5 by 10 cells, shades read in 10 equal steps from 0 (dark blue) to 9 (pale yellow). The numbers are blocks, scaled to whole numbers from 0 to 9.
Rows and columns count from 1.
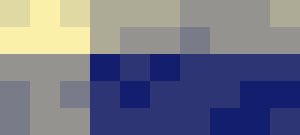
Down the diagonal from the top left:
8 9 5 1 1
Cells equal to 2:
0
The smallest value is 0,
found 7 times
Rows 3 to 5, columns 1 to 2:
5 5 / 4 5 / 4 5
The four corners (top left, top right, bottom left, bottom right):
8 6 4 1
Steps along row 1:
up down down same same down same same up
